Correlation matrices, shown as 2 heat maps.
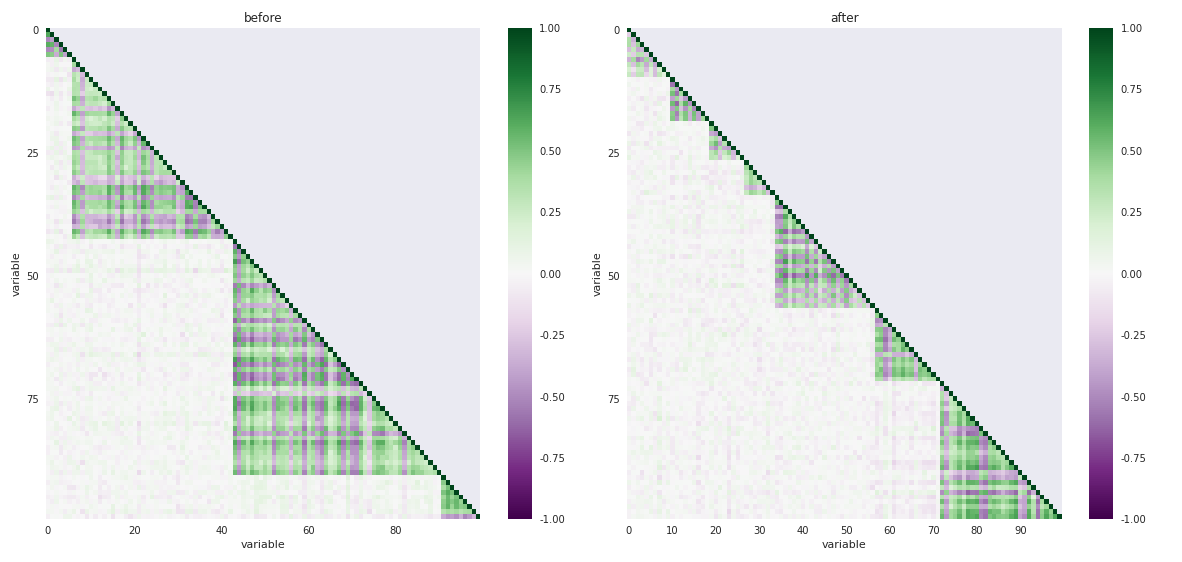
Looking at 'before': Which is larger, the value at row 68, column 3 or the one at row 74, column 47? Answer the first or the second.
the first
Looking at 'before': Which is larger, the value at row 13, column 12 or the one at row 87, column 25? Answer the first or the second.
the first
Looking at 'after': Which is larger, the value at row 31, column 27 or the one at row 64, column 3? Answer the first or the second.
the first
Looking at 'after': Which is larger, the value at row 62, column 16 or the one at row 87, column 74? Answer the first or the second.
the second
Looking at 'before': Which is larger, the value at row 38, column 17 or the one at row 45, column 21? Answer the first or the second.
the second
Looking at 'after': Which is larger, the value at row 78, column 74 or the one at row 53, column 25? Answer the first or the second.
the first
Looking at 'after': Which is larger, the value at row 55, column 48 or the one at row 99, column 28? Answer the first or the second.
the first
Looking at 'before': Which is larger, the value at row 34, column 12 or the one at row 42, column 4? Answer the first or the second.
the second
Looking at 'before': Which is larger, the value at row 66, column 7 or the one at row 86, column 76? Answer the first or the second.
the second
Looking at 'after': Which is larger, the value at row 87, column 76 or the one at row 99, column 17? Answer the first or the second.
the first
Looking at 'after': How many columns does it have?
100
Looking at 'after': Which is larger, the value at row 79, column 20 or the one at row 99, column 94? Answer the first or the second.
the first
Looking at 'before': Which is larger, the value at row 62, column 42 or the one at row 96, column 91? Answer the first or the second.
the second
